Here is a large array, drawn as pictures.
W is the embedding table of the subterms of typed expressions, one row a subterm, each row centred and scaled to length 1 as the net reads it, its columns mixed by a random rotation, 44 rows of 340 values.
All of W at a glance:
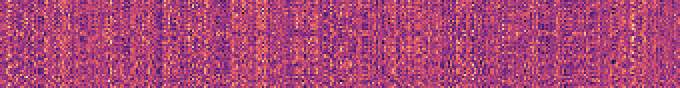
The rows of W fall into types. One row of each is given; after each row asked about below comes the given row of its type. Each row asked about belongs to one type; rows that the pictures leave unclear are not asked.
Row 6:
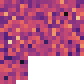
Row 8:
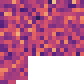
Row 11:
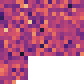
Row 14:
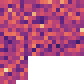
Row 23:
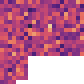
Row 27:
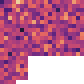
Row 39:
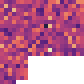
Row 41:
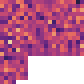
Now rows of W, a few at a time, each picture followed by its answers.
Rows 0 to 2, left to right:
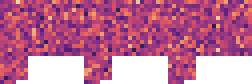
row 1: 8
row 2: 39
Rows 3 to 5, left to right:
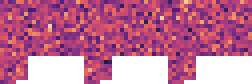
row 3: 23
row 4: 6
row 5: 27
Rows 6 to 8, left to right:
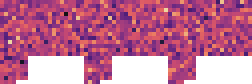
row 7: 41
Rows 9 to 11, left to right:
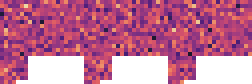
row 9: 11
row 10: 8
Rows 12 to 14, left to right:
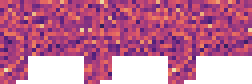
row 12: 14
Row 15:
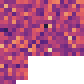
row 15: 39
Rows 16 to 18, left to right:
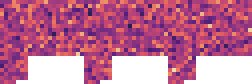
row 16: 27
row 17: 39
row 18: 14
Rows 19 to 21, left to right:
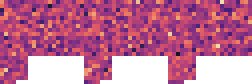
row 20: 8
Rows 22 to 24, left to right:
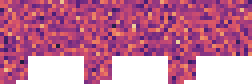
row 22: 14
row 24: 6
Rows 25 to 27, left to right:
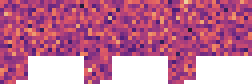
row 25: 23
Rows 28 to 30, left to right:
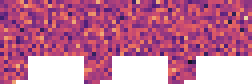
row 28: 11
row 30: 6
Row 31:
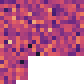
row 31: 6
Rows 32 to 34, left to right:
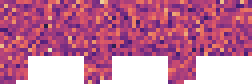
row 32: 39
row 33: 41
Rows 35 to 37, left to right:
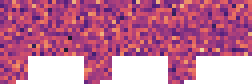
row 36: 8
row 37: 39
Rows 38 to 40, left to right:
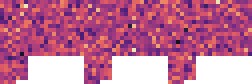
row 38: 11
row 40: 14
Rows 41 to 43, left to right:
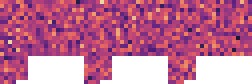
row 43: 8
